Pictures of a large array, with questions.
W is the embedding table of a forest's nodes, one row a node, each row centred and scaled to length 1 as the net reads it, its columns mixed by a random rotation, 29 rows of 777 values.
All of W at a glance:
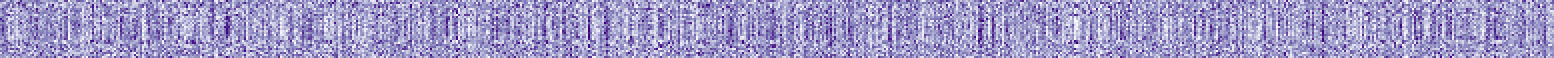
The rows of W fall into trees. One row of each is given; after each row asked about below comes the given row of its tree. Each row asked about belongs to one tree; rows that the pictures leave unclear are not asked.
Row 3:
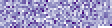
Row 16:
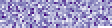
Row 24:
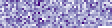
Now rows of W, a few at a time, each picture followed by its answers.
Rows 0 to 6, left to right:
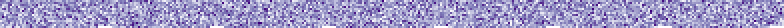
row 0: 16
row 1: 24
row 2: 3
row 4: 16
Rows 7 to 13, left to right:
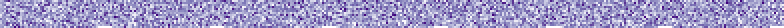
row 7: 3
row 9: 16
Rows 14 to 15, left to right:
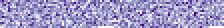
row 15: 16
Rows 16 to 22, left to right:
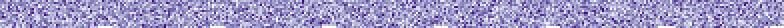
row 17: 16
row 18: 16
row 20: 3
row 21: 3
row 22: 16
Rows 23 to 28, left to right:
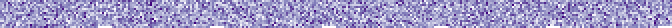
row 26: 3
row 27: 24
